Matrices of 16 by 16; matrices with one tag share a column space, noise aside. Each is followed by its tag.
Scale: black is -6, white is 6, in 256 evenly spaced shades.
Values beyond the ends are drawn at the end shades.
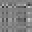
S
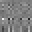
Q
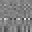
Q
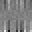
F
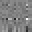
Q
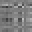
S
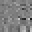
Q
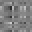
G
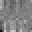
F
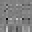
Q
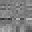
Q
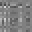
S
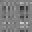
G
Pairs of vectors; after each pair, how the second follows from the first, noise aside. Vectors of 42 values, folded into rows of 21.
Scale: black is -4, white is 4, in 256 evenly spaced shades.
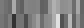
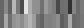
reversed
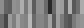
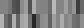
reversed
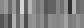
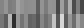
reversed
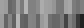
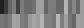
reversed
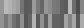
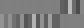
partly zeroed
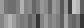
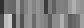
reversed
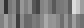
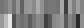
reversed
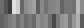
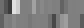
partly zeroed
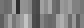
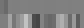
partly zeroed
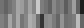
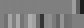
partly zeroed
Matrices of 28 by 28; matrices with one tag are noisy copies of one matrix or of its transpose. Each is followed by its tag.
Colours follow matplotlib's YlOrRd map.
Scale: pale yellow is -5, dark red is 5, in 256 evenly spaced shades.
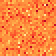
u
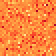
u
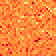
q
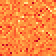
q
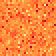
u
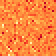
q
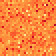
u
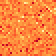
q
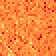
q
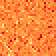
q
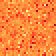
u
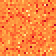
u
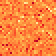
q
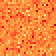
u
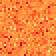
u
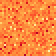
u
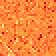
q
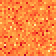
u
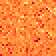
q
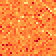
q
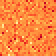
q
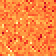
q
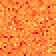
u
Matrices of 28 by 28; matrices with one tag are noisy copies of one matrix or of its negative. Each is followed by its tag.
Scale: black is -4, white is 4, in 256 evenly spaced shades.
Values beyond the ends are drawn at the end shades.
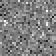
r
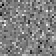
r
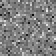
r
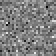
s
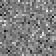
r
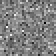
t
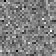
s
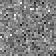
t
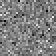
r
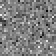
r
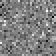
r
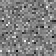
s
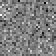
r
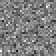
s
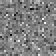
t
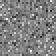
r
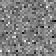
s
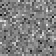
r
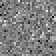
r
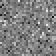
r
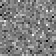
r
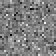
t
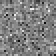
t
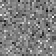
r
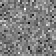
r
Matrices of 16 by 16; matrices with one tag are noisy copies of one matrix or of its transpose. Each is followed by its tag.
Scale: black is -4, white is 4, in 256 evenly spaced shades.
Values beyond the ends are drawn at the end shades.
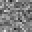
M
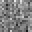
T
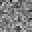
M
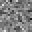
M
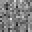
T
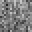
T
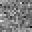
T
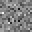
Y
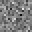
Y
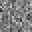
M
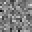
M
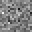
Y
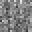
T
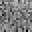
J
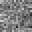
T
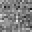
T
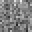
T
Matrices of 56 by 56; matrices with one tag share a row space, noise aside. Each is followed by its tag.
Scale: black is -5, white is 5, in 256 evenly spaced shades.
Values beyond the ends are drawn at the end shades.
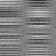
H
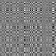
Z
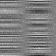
H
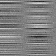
H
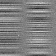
H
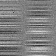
H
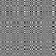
Z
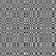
Z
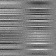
H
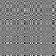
Z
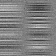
H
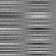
H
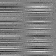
H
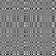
Z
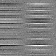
H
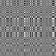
Z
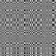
Z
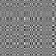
Z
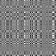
Z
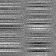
H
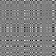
Z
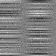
H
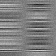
H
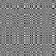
Z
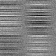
H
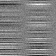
H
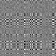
Z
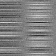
H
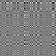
Z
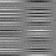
H
